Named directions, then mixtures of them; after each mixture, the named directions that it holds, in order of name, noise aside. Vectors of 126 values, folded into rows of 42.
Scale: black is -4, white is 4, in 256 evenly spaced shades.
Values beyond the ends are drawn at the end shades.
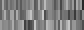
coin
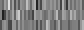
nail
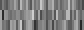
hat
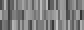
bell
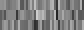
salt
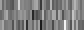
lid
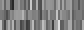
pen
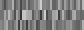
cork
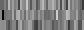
hat, nail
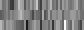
lid, pen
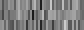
lid, nail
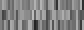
hat, salt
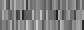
cork, nail, pen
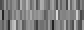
bell, hat, nail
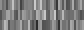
cork, pen, salt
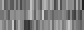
coin, pen, salt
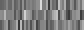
bell, cork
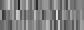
lid, nail, salt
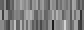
bell, hat, lid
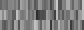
salt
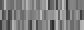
bell, nail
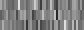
lid, salt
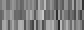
coin, pen, salt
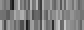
lid, pen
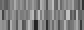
hat, salt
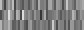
bell, cork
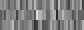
salt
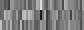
cork, hat, nail
